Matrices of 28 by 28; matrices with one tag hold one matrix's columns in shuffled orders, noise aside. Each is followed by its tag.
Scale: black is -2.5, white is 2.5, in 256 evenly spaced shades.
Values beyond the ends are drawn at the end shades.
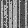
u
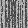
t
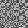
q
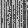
t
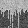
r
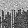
r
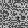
q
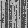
t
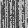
t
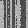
u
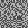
q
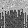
r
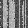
u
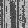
t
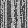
t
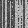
u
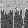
r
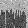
r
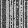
u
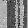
u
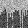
r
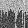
r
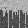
r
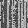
t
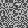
q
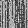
t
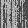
t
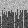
r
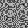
q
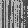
t
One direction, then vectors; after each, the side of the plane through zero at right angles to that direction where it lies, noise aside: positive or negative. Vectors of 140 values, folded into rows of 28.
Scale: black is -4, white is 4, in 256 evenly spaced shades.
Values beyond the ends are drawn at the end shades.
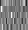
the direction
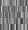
positive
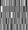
positive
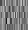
positive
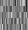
positive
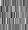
negative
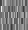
positive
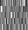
positive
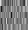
negative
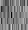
negative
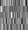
positive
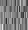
positive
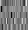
negative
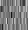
negative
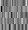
negative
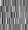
negative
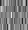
positive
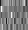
positive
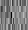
negative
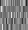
positive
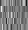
positive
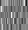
positive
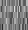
negative
